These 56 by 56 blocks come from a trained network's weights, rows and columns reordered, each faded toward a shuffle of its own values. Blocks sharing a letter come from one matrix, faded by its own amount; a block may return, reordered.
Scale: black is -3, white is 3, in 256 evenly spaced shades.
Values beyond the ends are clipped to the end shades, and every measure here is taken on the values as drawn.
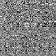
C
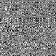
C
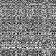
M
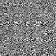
C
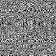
C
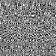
C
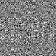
C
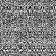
M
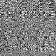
C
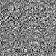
C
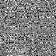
C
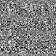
C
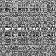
M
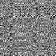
C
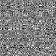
C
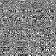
C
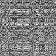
M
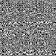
C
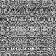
M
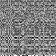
M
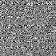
C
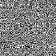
C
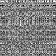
M
